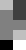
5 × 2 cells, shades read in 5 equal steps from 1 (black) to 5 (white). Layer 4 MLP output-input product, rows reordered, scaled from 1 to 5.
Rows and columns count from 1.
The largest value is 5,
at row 5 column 2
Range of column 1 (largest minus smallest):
3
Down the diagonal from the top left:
4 2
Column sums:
14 16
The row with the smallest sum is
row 2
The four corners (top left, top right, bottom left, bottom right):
4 2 1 5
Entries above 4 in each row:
0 0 0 0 1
